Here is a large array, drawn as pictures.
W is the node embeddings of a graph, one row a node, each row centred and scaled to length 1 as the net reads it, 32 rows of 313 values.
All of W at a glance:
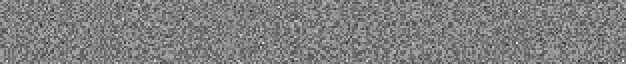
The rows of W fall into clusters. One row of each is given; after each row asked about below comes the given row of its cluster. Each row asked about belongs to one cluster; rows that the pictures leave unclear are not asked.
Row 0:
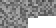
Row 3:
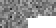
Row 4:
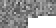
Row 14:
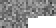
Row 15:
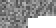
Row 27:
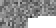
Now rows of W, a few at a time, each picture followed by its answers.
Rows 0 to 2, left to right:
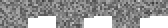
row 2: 14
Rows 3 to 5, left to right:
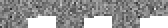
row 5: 3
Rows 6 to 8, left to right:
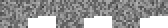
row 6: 15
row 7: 3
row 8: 14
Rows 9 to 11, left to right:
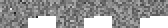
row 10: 27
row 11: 0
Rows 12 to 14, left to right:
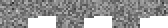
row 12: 0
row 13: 4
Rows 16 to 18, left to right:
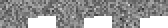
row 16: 14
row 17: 0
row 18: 15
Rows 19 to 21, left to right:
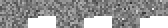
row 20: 0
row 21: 3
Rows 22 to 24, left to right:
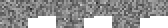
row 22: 15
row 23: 15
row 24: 4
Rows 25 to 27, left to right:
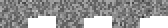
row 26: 3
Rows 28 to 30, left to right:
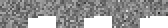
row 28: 4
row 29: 27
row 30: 3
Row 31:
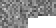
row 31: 0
